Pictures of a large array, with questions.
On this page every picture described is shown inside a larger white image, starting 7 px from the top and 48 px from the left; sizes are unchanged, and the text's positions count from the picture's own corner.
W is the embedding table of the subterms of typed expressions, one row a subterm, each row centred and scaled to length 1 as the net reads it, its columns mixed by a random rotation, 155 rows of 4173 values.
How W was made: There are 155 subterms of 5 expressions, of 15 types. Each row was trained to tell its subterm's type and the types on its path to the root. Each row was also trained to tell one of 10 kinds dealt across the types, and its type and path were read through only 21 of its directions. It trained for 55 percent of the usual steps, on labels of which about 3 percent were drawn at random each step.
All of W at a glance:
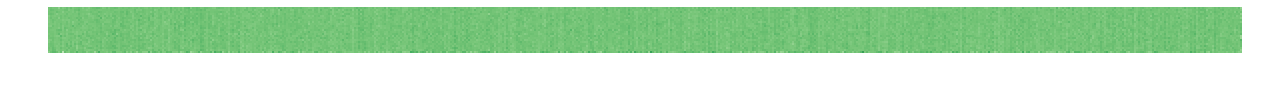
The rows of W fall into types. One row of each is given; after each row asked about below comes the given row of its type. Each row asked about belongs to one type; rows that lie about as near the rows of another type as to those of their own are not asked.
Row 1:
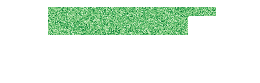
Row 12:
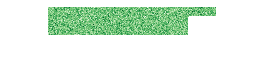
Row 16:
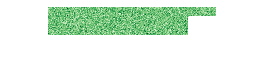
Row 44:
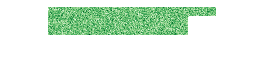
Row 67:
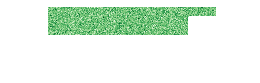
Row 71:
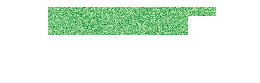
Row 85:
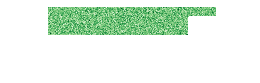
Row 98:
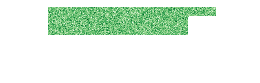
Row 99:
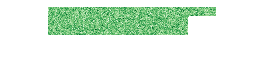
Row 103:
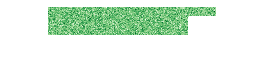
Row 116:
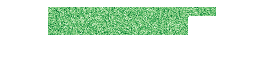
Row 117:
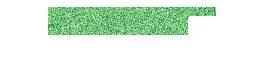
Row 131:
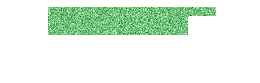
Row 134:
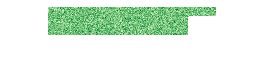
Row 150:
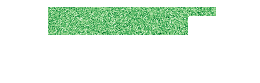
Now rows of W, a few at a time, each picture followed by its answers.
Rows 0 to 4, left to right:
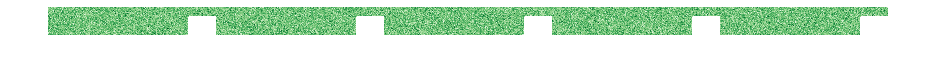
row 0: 131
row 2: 99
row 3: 1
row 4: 12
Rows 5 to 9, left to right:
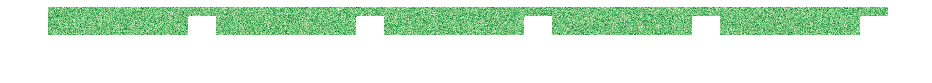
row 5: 116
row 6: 85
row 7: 98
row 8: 99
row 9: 71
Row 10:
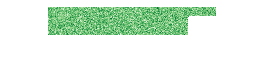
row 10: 98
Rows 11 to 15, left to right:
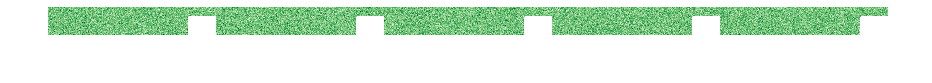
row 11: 71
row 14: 71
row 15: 98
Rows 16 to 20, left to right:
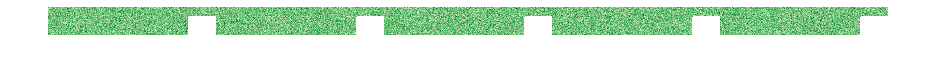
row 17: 85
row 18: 16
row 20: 131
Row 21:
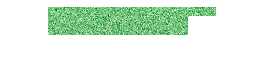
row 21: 12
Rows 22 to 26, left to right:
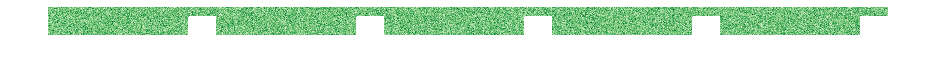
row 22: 1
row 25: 103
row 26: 71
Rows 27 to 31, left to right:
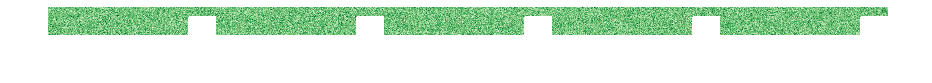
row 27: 98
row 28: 44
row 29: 99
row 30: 131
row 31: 117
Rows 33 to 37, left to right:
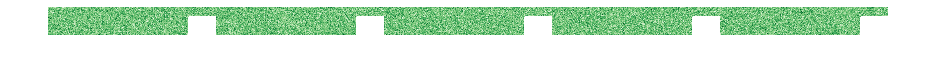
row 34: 150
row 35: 150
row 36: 71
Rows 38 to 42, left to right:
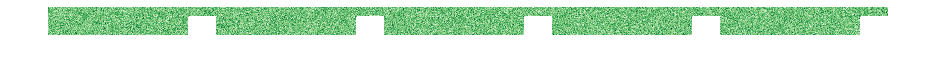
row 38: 71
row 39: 117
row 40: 85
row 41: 117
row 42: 117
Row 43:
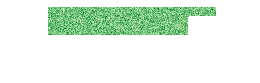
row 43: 116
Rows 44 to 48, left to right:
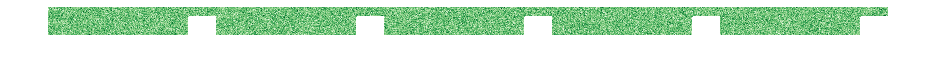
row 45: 1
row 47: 85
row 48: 131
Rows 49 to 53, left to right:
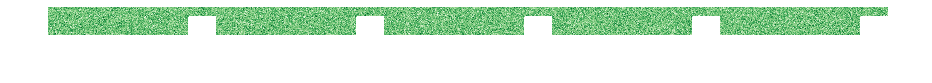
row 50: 99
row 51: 67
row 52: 16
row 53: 71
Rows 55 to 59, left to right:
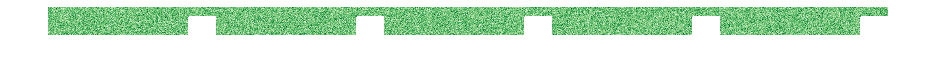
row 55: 71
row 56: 99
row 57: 12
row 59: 131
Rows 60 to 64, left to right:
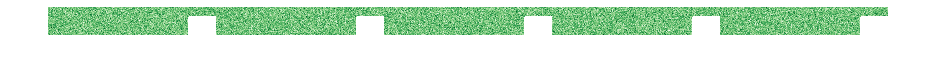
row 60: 117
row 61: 44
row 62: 99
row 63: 98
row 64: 98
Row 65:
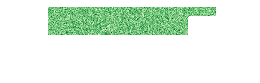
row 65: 134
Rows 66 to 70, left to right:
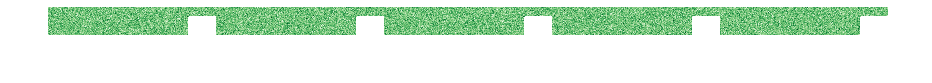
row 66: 44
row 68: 44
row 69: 71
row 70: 12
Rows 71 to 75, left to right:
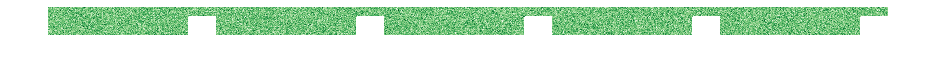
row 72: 12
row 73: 44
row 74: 85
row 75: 16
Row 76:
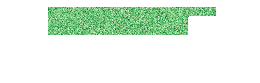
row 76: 67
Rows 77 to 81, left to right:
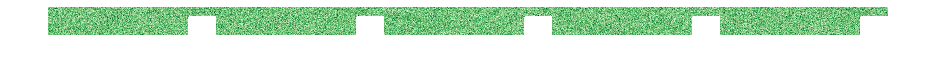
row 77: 117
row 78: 117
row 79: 131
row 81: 117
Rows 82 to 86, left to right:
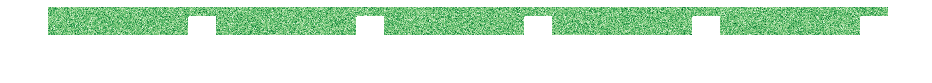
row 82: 67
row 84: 16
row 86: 1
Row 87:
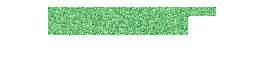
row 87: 99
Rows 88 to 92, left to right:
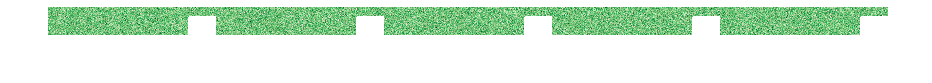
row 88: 98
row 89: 103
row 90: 16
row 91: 150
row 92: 16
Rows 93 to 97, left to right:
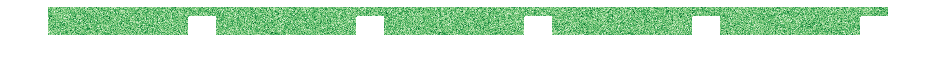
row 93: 71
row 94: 150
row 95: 150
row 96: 67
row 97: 12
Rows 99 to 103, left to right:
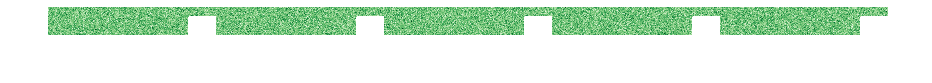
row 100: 117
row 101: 134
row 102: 150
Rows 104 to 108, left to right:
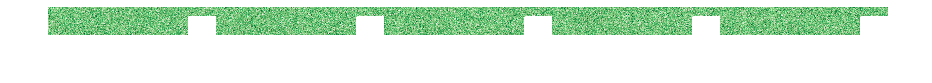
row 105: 71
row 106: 116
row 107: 103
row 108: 67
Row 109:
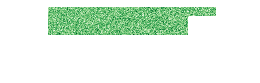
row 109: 134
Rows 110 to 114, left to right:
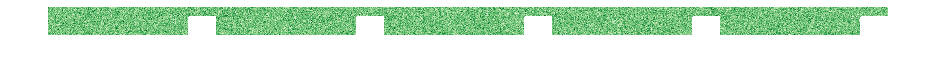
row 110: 1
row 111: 116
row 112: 150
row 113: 131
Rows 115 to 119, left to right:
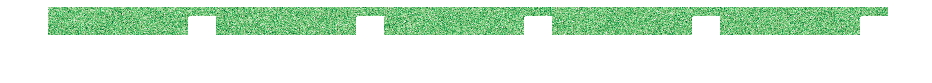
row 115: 16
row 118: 44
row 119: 85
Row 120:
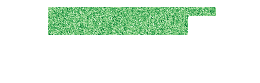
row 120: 117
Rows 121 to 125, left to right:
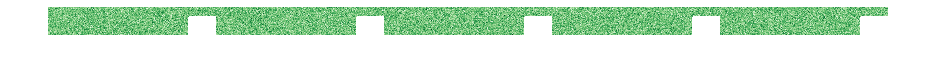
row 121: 67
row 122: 103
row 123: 99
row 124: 12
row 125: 85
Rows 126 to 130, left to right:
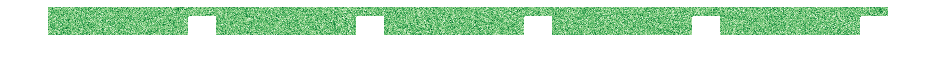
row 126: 85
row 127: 103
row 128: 99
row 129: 116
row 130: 131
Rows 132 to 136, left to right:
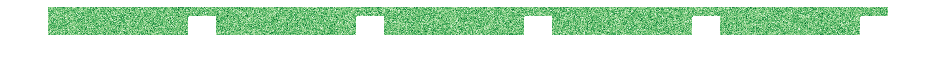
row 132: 67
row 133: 150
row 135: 150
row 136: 131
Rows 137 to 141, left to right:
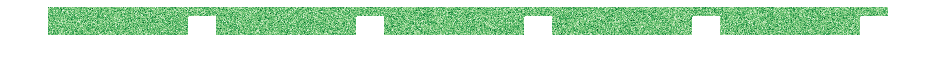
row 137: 12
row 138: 12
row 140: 117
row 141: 99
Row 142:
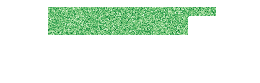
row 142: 16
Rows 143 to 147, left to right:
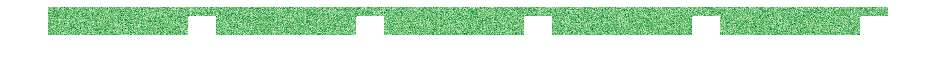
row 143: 116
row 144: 99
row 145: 134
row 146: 12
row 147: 1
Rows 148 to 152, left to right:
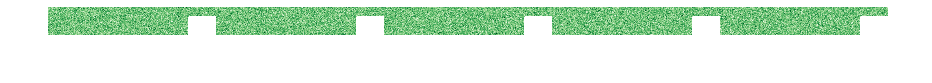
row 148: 131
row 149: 67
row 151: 1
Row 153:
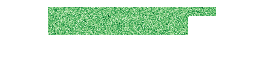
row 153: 12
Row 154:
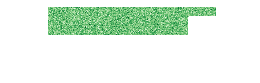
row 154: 44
